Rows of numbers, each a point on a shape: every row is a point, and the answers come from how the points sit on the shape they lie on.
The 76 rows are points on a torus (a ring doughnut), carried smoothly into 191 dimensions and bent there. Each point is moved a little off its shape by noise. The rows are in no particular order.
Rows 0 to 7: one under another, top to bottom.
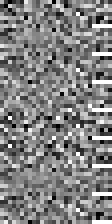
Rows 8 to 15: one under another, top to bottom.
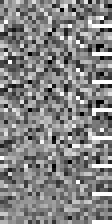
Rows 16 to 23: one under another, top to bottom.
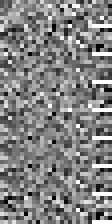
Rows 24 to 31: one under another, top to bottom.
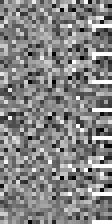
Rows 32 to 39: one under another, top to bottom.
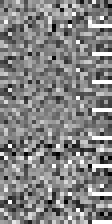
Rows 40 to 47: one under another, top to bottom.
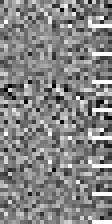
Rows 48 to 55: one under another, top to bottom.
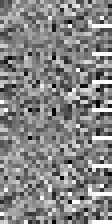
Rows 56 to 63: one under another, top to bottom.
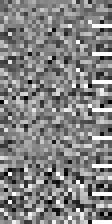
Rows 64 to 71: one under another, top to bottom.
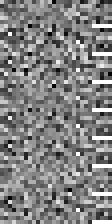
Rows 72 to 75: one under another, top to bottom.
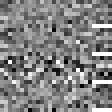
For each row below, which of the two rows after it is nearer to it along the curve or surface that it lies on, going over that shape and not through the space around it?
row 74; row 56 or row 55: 56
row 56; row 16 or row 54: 16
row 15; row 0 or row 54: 0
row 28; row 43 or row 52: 52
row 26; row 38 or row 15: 38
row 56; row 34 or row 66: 66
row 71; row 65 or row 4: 4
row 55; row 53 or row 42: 53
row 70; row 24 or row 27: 24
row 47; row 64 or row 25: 25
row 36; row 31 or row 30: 31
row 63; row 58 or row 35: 58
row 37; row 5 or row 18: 5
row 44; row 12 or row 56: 12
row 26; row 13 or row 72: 13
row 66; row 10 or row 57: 57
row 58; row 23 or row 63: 63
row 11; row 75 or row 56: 75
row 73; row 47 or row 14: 14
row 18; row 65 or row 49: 65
